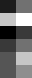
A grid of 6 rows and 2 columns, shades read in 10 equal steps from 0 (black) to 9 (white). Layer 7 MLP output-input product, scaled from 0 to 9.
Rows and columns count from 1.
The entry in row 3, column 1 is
0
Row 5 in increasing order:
3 7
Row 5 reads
3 7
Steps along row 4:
up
